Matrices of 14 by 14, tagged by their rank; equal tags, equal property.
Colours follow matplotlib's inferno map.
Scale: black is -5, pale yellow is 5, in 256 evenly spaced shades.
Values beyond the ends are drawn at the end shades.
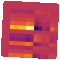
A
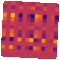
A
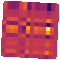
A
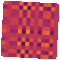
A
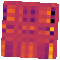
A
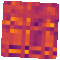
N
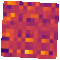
N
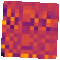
N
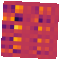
A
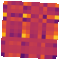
A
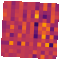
N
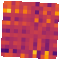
N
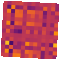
N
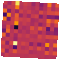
N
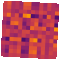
N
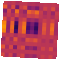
A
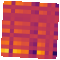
A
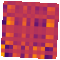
A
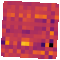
N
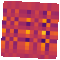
A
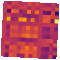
N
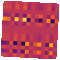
A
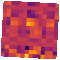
N
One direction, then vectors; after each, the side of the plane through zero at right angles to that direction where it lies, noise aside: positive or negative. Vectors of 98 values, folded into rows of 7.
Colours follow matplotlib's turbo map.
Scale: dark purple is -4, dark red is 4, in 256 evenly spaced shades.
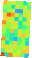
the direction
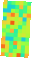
positive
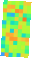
negative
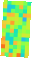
positive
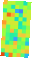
positive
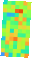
negative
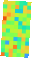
positive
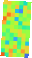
positive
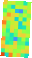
positive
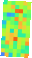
negative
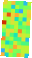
positive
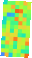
negative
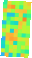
negative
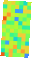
positive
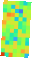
positive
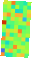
positive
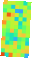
positive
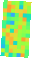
negative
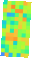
negative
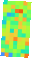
negative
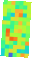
negative
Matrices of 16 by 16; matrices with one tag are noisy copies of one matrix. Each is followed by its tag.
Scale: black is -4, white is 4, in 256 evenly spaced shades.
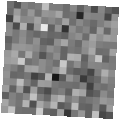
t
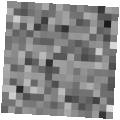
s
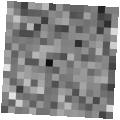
s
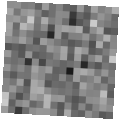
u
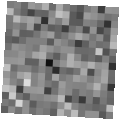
s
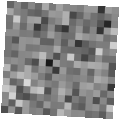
s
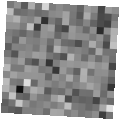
s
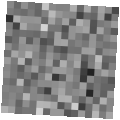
t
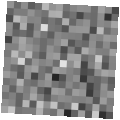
t
